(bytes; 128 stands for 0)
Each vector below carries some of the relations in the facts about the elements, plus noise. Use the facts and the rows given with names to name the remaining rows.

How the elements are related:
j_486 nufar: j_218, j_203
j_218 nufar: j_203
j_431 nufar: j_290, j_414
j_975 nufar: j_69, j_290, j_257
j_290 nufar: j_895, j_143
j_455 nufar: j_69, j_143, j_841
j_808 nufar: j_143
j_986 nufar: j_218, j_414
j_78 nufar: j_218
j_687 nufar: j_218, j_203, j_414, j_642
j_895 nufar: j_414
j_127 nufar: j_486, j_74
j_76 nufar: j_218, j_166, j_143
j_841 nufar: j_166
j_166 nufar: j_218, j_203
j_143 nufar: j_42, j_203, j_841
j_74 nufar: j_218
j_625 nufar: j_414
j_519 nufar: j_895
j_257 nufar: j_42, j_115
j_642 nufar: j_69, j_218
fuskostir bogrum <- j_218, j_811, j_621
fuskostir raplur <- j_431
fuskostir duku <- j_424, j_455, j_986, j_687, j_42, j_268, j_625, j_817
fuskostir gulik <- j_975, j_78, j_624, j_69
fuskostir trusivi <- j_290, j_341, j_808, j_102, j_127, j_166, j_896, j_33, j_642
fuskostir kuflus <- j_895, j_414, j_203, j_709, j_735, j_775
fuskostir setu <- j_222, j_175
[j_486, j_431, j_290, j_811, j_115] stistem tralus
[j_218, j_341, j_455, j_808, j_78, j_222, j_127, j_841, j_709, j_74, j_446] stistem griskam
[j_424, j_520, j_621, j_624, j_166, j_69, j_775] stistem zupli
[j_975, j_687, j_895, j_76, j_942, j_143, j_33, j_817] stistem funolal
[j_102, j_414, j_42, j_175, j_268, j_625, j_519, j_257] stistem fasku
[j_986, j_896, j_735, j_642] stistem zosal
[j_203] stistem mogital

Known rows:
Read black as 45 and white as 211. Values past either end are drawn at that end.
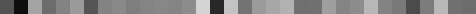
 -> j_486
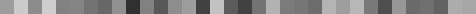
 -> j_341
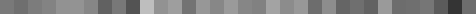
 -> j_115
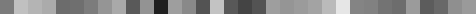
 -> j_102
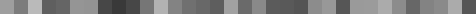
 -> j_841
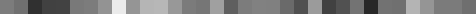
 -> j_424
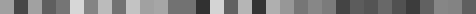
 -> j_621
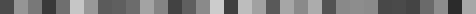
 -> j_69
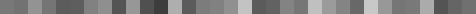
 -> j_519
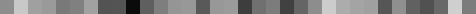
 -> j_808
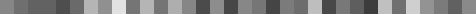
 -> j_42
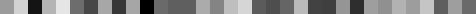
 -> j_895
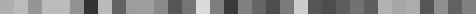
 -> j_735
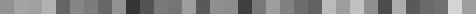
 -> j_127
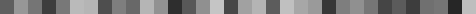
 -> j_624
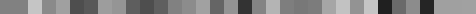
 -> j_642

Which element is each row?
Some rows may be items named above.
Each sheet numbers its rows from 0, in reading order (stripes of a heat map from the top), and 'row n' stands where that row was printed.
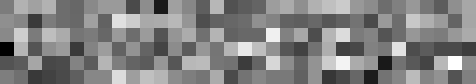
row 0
j_102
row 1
j_817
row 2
j_33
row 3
j_431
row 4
j_166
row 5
j_424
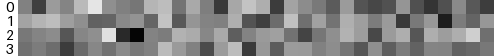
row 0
j_811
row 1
j_896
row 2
j_143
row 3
j_520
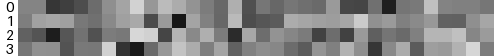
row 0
j_424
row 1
j_102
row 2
j_687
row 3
j_143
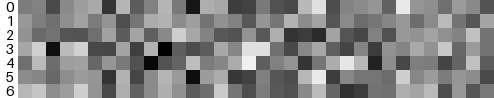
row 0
j_203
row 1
j_942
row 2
j_455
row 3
j_895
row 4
j_290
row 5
j_203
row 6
j_735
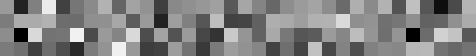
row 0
j_175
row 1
j_102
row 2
j_218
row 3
j_625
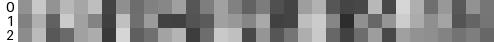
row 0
j_709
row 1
j_414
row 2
j_775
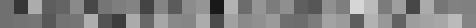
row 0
j_74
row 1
j_76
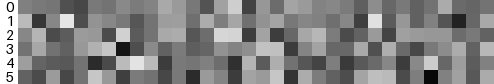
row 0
j_520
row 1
j_222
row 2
j_775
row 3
j_975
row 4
j_986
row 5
j_78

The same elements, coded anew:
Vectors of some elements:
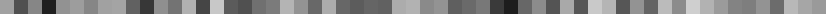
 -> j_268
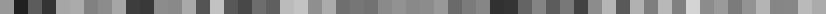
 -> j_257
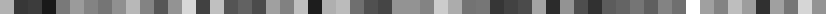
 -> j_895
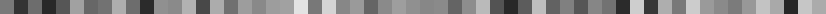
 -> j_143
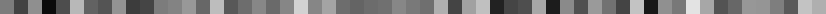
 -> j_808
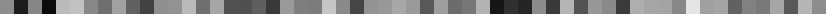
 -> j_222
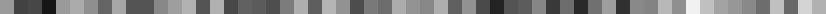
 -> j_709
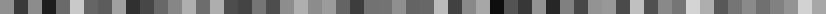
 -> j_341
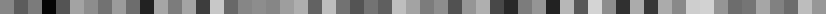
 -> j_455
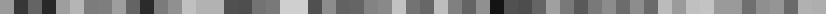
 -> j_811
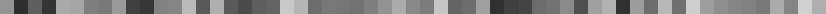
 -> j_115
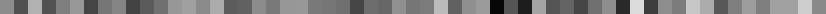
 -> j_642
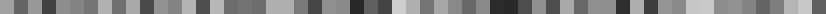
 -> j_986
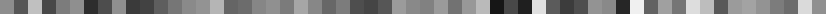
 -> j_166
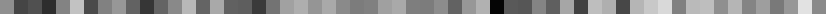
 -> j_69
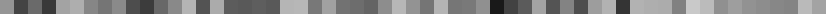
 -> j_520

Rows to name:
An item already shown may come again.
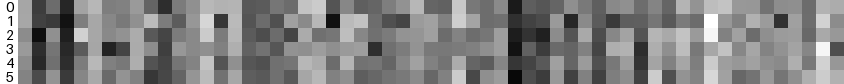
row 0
j_811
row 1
j_895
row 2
j_175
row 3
j_78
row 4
j_942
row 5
j_896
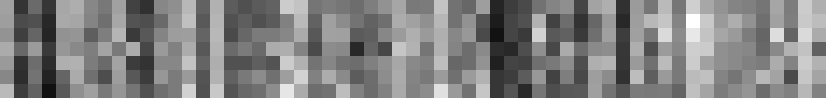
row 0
j_115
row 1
j_775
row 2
j_203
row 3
j_986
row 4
j_115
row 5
j_841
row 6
j_431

